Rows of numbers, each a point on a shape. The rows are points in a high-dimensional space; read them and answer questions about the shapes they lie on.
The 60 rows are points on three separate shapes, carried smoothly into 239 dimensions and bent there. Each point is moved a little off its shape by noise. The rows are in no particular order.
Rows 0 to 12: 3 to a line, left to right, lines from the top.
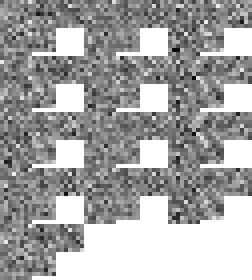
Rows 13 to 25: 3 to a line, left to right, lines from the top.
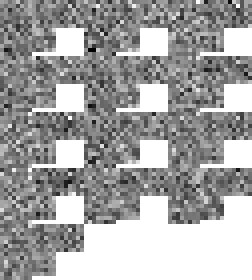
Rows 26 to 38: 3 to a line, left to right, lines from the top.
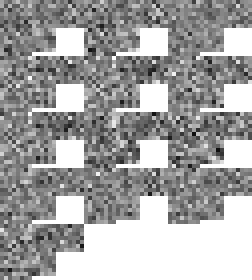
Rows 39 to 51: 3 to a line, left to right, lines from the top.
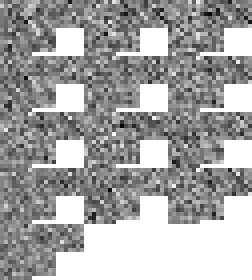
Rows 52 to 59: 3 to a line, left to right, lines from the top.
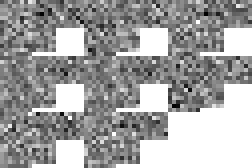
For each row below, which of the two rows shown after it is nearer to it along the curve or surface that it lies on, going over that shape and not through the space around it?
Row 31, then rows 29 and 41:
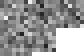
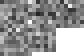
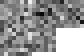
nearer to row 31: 29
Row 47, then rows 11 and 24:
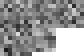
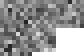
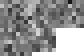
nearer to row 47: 24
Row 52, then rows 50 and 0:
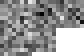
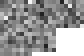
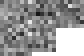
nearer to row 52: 0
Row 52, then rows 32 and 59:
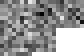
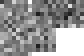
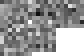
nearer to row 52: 59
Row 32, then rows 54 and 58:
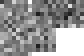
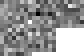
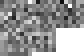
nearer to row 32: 58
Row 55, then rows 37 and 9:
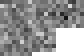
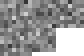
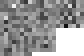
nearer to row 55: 9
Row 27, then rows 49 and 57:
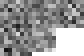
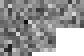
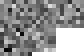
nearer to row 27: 49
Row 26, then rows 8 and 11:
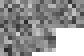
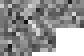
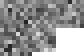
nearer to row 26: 8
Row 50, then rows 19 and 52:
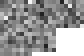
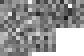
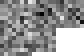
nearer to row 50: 19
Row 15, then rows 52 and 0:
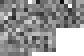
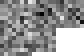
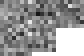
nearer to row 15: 0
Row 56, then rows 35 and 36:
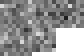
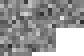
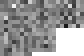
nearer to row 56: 36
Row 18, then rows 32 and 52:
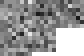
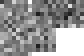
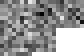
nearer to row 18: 52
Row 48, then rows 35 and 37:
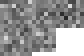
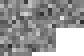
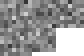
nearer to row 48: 37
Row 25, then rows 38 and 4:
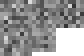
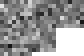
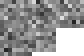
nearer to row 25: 4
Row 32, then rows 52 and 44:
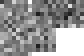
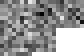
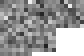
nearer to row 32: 44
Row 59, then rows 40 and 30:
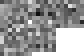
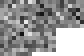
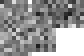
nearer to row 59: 30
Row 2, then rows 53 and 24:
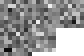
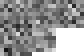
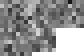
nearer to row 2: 53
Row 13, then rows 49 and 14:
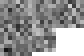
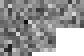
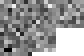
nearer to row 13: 49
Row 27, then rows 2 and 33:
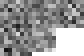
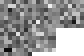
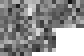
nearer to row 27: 2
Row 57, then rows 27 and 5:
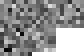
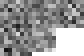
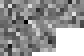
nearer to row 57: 5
